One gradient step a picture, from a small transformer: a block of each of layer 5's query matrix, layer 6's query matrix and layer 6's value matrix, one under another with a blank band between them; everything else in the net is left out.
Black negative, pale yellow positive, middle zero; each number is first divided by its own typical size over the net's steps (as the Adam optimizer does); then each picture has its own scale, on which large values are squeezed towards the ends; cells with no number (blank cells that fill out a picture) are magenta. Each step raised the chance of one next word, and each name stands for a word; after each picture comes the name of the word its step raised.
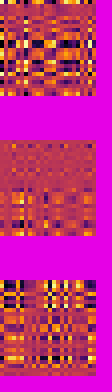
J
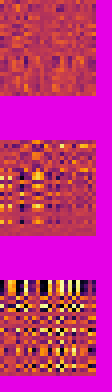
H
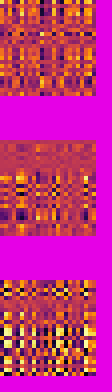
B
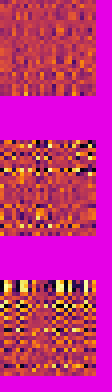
H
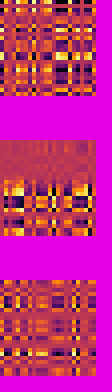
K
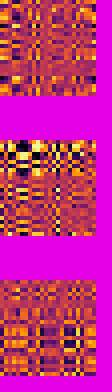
B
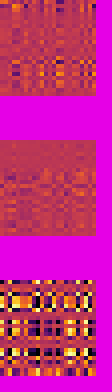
K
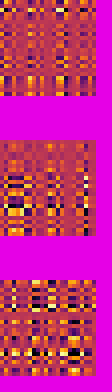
K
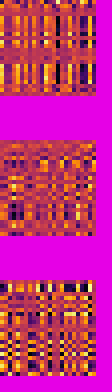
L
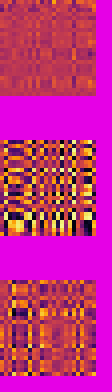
L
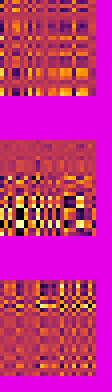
H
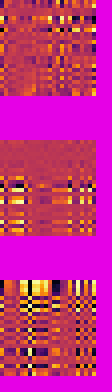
H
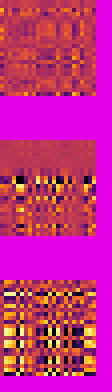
B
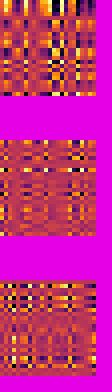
J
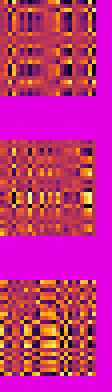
L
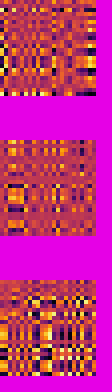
L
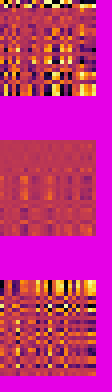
H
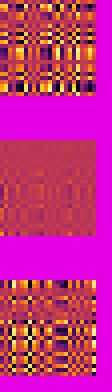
B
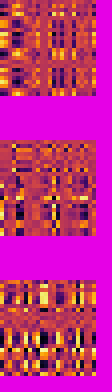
B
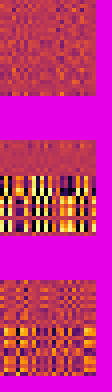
B
